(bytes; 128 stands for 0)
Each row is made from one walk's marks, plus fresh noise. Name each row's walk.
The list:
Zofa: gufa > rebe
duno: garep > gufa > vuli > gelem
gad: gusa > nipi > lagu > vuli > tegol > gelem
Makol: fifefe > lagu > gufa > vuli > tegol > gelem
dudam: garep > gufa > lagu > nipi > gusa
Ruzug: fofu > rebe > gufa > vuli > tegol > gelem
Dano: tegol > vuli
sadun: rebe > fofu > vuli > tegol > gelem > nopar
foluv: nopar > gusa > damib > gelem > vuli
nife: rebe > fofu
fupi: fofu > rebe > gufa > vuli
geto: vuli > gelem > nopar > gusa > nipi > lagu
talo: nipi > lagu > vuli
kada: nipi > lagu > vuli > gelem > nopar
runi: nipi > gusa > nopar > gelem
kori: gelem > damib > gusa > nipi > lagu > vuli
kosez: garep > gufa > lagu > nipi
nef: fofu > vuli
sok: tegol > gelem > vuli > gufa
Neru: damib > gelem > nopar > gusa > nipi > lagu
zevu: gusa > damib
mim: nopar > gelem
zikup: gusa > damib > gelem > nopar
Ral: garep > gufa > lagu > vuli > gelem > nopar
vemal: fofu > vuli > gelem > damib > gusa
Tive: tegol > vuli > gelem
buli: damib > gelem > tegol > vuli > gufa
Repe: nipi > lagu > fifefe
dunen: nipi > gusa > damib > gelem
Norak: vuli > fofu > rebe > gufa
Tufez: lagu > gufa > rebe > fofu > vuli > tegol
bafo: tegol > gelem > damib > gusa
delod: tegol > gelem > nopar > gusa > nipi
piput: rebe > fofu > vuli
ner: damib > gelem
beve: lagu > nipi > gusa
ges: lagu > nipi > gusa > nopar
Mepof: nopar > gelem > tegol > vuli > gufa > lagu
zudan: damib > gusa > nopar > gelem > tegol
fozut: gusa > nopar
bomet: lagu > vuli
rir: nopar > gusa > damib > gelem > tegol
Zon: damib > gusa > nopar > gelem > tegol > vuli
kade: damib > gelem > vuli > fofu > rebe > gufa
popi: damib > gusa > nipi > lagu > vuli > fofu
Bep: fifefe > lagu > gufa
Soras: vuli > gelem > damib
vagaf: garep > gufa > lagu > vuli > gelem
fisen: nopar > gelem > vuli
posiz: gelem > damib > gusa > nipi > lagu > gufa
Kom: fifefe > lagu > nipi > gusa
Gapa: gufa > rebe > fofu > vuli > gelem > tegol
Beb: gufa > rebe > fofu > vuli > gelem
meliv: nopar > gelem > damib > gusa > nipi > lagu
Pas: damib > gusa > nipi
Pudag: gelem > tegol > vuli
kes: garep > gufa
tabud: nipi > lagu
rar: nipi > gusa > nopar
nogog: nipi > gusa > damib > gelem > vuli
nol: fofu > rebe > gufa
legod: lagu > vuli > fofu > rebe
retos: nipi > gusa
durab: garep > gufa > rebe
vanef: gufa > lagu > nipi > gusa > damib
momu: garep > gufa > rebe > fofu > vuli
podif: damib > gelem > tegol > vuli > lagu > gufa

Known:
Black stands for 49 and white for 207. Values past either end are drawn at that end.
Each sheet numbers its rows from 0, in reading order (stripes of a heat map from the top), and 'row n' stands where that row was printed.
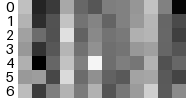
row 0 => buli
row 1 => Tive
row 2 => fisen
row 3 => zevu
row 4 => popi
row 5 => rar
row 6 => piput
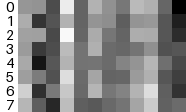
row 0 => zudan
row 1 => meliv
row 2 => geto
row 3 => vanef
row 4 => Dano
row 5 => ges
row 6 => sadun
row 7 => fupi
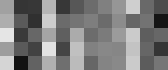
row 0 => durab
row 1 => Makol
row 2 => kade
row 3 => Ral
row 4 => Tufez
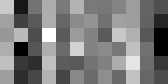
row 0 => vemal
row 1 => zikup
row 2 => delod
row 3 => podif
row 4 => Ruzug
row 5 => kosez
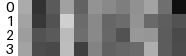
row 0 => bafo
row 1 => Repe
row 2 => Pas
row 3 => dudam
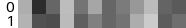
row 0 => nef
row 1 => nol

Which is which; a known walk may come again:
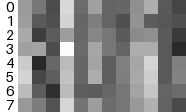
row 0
ges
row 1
Kom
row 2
dunen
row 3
geto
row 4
Norak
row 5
Beb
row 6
fupi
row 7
fozut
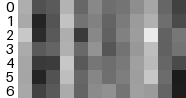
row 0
Soras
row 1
Tive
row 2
momu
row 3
nife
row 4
Zofa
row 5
Pudag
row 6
zikup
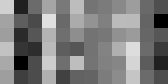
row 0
vemal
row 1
Zon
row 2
zevu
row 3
Ruzug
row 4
gad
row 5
kes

